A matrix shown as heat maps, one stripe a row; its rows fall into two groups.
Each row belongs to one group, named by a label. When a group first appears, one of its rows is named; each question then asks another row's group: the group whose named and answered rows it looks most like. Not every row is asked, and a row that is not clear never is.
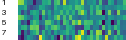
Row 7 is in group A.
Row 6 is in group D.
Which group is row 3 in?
A
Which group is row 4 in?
D
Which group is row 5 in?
A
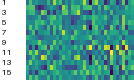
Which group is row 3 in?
D
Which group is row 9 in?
D
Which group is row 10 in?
A
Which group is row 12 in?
D
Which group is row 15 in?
A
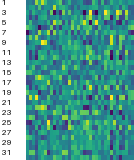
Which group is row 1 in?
D
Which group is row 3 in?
A
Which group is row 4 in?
A
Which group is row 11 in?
A
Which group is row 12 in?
A
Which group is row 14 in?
D
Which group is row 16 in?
D
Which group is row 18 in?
A
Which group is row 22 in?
D
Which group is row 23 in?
A
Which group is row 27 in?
A
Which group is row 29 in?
A
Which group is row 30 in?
A
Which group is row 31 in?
D
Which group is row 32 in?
A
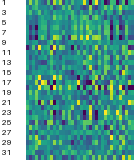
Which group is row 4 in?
A
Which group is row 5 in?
A
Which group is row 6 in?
A
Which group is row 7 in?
A
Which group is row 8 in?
A
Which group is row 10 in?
D
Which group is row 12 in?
A
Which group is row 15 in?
D
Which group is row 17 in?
D
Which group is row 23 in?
A
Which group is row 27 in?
A
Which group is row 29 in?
D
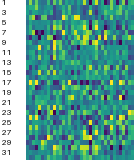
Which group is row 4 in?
D
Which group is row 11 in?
D
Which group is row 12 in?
D
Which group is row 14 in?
A
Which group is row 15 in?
D
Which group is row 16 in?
A
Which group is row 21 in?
D
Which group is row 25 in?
A
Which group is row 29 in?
D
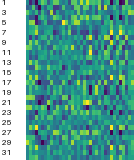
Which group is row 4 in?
A
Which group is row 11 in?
A
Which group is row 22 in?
D
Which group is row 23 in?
A
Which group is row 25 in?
A
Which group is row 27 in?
A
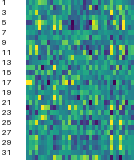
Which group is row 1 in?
D
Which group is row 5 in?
D
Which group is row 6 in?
D
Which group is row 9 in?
D
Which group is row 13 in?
D
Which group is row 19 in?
A
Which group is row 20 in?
D
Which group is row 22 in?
D
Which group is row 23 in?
A
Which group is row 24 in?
D
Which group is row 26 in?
D
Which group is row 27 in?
A
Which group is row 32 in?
A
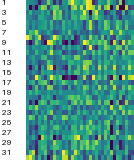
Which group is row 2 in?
A
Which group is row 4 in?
A
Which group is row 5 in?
A
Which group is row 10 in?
A
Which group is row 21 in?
A
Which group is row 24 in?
D
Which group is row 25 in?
A
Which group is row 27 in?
A
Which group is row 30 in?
A
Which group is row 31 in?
D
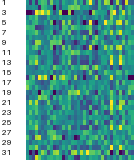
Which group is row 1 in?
A
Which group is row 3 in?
D
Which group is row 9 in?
D
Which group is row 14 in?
A
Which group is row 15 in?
A
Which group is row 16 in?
D
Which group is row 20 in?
D
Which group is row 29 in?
A
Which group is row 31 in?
A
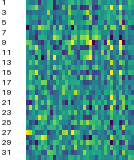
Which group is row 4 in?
A
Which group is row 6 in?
D
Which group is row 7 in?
A
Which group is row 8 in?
A
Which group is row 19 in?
D
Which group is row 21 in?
D
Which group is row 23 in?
D
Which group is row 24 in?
D
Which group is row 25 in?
A
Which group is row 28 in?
D
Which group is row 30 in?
D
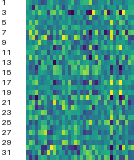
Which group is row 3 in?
D
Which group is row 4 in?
A
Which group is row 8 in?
D
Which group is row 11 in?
D
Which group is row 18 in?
D
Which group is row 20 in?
A
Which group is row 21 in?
D
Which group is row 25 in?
A
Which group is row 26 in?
D
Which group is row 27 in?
D
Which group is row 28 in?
A
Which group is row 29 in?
D
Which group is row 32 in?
A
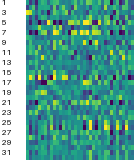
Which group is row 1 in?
A
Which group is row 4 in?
A
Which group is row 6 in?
D
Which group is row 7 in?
A
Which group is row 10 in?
D
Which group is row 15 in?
D
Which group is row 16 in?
D
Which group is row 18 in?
A
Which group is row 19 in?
D
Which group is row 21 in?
A
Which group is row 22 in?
D
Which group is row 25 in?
A
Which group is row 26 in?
A
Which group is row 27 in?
A
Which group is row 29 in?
A
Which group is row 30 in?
D
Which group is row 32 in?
A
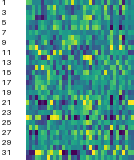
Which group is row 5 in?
A
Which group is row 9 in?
D
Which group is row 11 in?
D
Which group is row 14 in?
D
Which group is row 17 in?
D
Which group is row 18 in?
D
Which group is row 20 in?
A
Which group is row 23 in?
A
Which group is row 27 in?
A
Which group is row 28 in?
A
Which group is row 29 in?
A
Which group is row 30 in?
A
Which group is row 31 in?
D
